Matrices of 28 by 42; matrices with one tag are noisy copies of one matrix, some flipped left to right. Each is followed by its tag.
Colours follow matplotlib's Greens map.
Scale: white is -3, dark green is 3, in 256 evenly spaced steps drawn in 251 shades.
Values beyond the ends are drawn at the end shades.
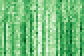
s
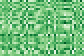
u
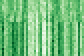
s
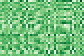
u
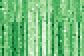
s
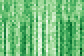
s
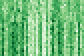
s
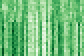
s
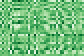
u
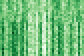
s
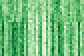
s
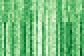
s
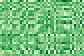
u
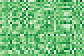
u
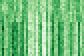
s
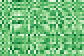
u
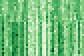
s
